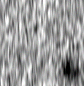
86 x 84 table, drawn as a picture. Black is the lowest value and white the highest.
Average level on the scale: 60%. Ninth with the lowest average: bottom right. Dips: one, in the bottom right. Grain: streaks running down. Mirror symmetry: none.
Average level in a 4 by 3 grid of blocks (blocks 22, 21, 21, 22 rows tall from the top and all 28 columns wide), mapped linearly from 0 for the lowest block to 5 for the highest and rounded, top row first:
454
544
443
440
